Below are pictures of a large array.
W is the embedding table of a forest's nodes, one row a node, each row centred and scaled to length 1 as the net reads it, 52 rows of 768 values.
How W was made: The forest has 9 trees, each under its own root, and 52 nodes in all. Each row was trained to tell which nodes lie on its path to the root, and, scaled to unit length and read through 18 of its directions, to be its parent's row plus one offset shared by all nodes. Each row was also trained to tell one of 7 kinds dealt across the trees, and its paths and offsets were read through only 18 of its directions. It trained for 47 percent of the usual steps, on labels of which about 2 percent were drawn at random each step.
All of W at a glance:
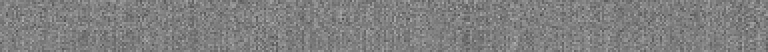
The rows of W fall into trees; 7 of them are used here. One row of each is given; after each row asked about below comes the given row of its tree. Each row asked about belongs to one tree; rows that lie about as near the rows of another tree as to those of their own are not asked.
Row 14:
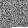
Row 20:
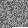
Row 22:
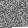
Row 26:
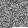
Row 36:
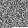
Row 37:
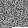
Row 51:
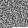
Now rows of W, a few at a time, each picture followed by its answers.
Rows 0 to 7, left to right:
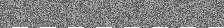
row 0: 51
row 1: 22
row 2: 26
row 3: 22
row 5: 14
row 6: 26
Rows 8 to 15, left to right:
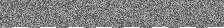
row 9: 51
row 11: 14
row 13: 20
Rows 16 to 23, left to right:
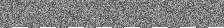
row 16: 20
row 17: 36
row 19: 36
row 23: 51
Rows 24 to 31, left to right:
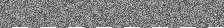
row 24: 22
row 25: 36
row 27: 14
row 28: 14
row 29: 51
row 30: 20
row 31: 36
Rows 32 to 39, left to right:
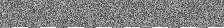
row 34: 20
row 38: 36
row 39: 37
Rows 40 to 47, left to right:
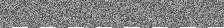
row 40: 37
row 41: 20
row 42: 26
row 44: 37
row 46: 22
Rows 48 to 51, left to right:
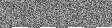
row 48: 36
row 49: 26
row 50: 36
